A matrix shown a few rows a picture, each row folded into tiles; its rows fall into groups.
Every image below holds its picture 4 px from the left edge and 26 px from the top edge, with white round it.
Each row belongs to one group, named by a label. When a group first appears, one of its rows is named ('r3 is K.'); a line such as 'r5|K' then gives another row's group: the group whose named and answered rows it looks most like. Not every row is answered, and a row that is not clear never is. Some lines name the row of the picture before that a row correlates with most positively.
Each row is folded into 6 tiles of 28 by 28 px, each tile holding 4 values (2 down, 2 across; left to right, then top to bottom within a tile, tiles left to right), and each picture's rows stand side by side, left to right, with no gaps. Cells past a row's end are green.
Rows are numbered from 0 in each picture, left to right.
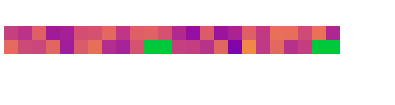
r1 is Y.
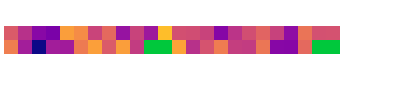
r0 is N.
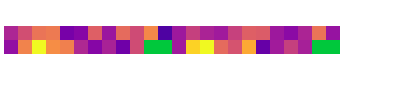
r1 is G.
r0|G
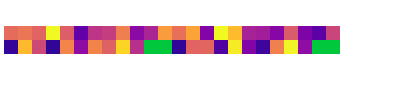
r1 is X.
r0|X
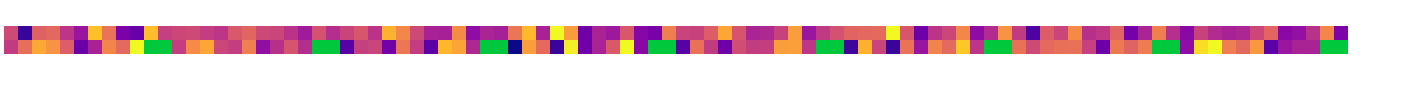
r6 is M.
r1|G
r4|X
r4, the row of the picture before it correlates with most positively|0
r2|X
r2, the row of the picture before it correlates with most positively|1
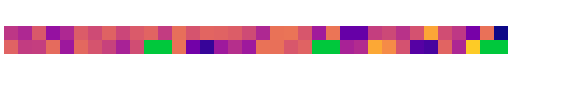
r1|N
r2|M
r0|Y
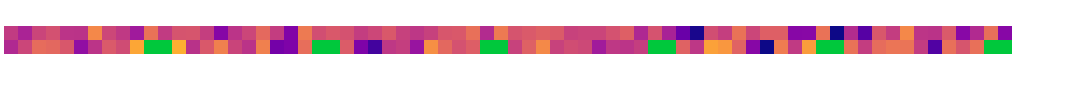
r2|N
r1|Y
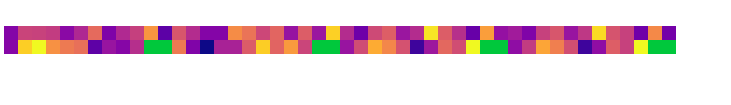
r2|M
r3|M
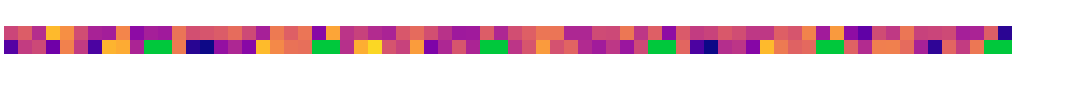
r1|N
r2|G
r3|G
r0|X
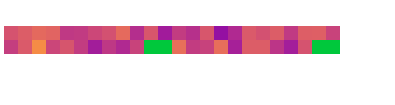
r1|Y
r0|G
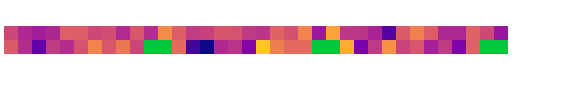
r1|N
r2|Y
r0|N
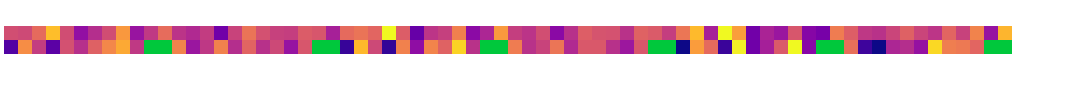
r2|X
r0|X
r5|N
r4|X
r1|Y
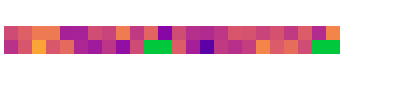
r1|N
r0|G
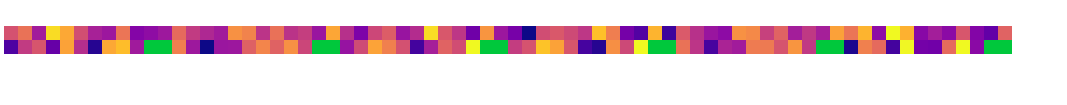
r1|N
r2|M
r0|X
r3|M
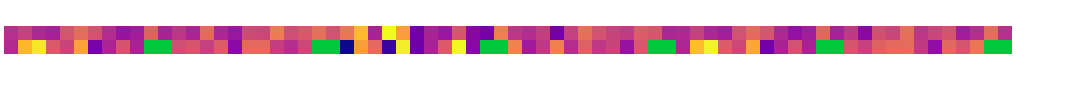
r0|G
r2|X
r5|M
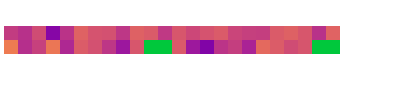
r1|N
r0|Y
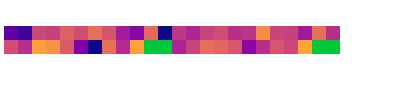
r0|M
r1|M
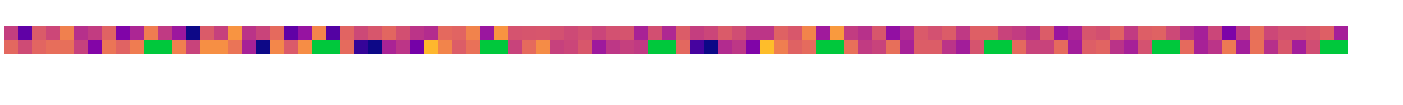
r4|N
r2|N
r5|Y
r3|G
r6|Y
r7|Y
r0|M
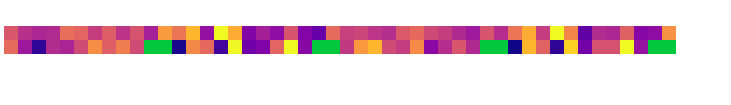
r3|X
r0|N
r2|G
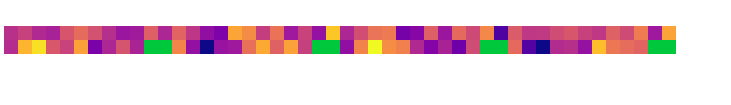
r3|N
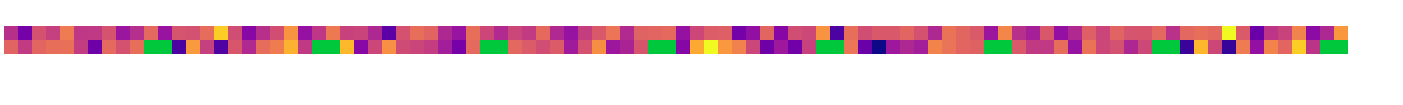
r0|M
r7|X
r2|Y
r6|Y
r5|N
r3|Y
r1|X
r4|G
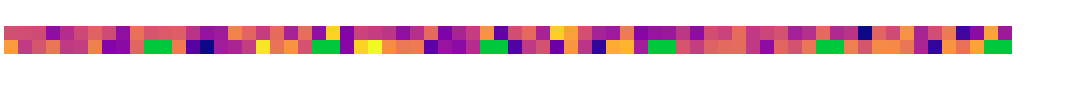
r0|Y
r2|G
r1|N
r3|X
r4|M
